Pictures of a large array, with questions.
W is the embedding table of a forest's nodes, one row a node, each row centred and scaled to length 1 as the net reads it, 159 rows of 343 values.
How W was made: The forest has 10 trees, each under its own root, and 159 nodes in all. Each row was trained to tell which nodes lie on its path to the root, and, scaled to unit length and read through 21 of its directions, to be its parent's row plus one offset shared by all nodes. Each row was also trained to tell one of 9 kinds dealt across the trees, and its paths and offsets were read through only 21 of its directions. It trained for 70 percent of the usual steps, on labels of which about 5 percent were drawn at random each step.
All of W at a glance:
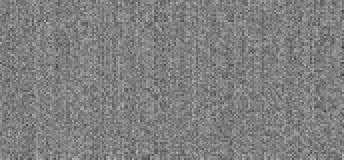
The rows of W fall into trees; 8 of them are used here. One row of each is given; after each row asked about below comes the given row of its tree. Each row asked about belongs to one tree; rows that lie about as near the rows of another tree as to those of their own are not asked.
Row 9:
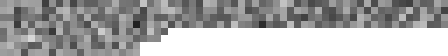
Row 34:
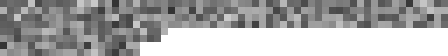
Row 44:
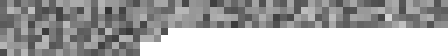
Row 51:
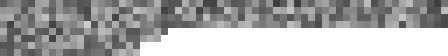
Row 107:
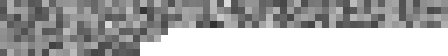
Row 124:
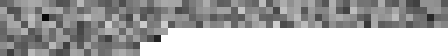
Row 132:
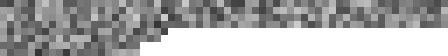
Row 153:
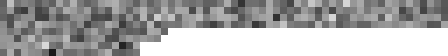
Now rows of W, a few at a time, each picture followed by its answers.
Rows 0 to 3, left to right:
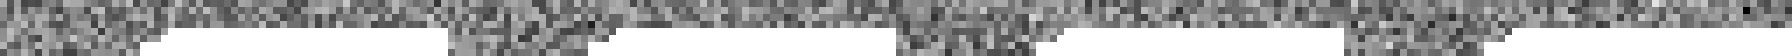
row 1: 9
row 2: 34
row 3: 153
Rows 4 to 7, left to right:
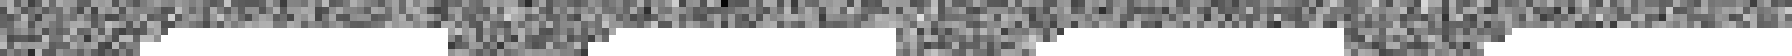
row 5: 107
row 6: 9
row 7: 124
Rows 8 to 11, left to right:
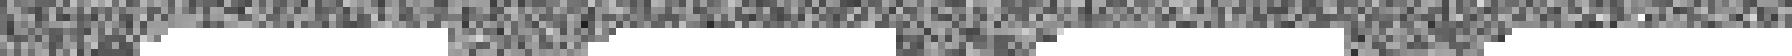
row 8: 34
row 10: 34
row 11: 124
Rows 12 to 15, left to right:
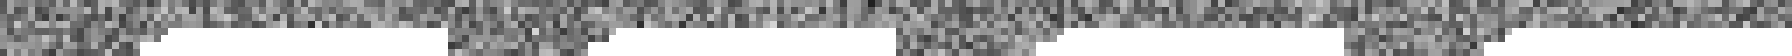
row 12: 153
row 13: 153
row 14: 51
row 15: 34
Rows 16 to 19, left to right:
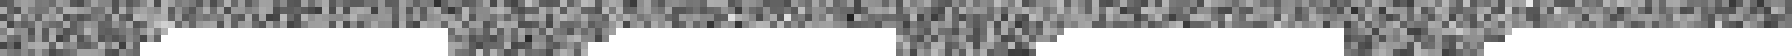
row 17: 124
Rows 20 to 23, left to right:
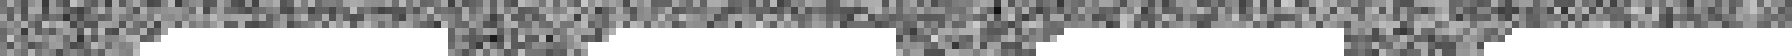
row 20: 153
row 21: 34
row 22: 107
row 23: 51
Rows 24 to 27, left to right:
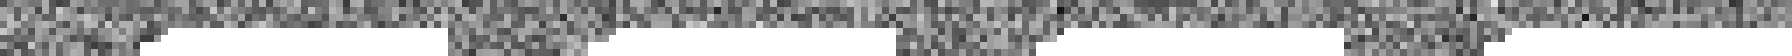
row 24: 107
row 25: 51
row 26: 51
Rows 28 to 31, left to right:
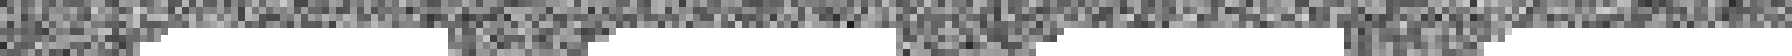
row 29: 107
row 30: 124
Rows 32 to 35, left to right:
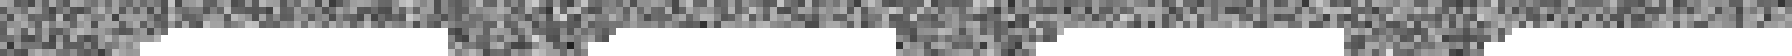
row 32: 51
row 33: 124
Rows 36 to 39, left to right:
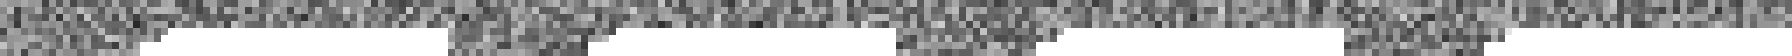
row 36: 9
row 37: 107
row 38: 153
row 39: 34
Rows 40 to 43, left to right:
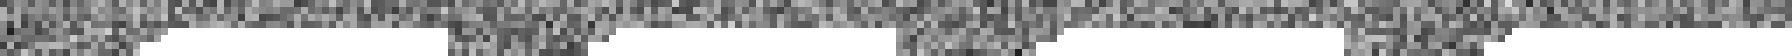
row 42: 153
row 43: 9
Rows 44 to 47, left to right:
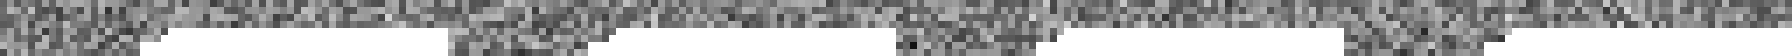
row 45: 132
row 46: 34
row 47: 124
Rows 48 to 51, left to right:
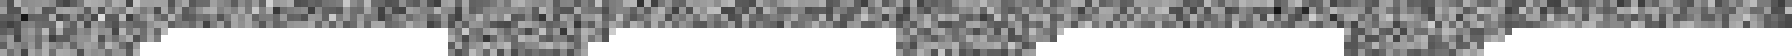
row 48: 34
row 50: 34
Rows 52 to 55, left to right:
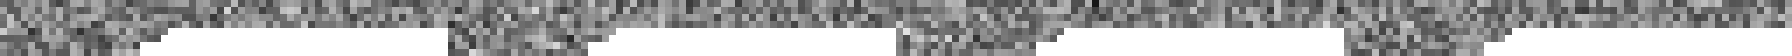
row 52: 132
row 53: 34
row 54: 9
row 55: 132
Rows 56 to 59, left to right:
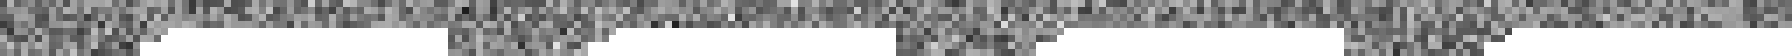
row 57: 153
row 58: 34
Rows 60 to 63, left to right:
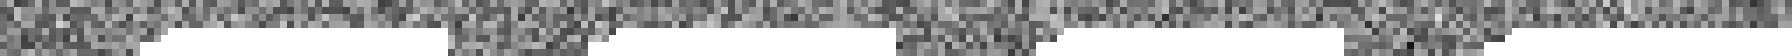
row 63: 124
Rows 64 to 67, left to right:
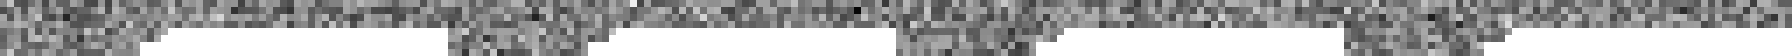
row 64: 153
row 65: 34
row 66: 153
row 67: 34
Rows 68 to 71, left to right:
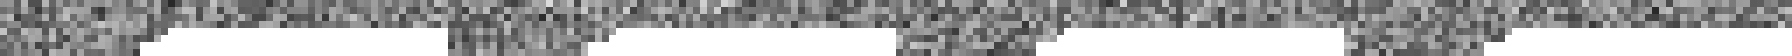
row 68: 107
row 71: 124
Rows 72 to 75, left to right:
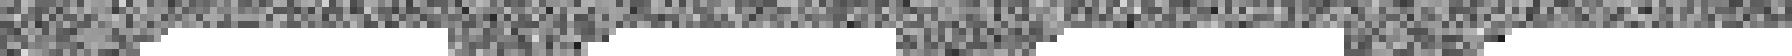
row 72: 34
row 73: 124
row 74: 124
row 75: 34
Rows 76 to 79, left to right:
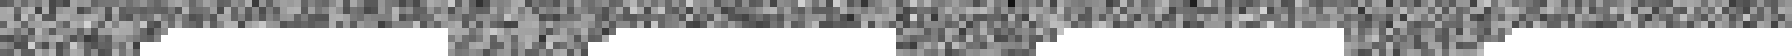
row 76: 107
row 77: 107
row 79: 124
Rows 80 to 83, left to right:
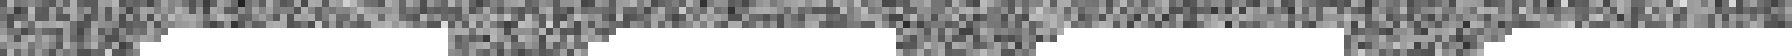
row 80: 153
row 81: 51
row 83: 153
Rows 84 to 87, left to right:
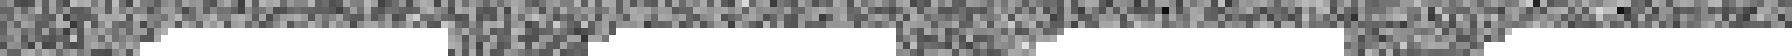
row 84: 34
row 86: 51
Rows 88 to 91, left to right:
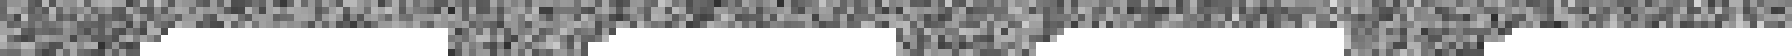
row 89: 107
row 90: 107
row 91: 107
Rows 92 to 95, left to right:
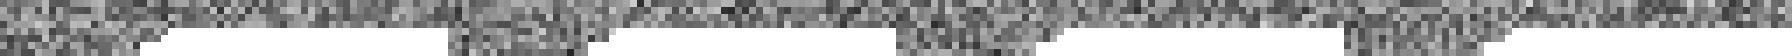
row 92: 51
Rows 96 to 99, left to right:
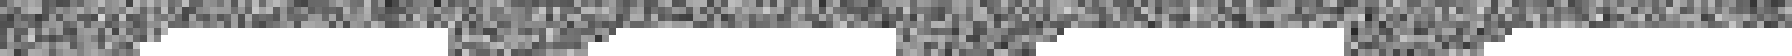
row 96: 34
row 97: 9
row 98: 9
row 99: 124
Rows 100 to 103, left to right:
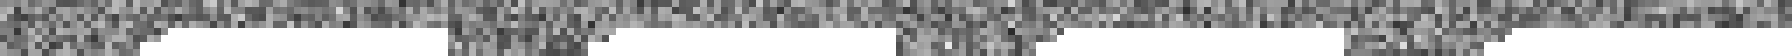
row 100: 107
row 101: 34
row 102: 153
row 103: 51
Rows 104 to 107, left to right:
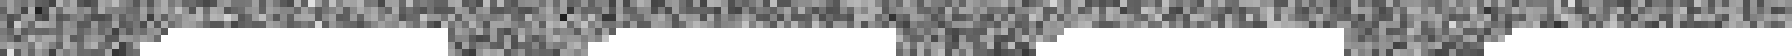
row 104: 153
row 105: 51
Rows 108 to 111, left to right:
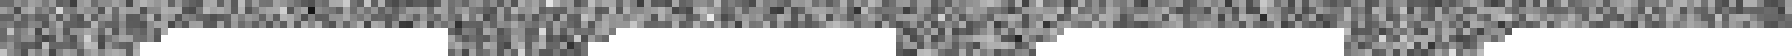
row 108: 124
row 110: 34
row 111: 153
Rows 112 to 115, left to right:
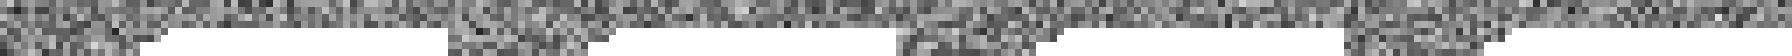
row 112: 153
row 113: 9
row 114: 132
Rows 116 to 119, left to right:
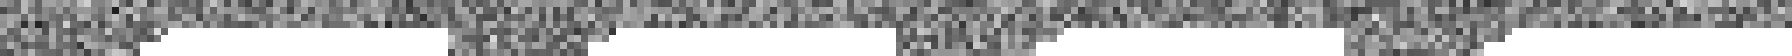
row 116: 124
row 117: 44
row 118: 51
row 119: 153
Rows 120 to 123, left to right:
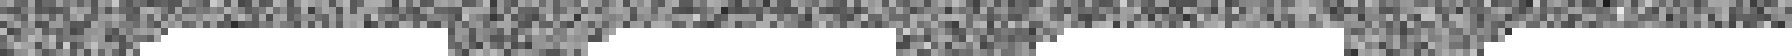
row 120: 153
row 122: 51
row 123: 9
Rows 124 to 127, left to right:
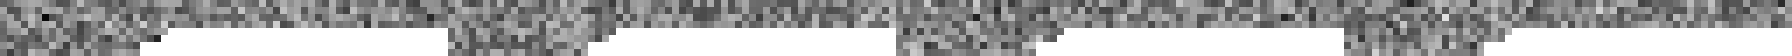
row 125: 107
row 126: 9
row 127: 34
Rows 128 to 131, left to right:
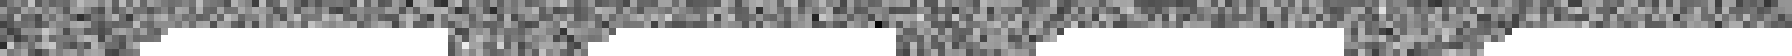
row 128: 34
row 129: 153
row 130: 51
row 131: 9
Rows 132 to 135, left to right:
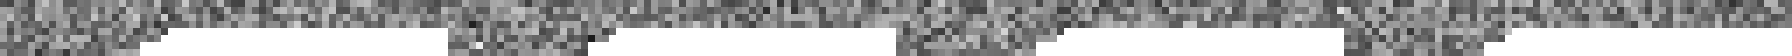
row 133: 107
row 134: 51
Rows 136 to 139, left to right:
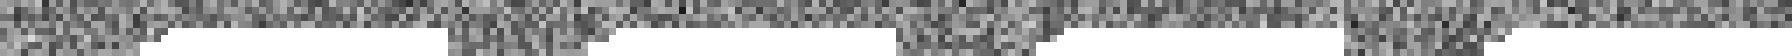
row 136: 9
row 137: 124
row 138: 107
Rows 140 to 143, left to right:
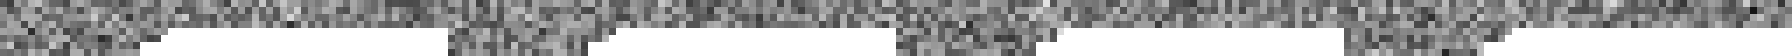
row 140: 124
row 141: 107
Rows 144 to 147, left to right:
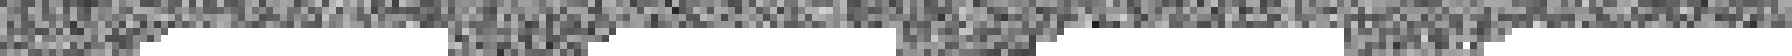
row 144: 153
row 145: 124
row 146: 107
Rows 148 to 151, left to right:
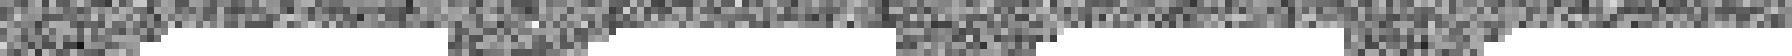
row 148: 124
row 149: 51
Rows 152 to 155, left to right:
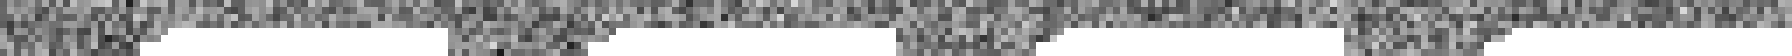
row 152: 34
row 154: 107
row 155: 107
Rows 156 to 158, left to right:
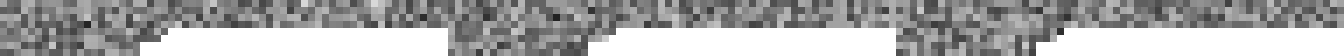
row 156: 124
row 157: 107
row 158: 107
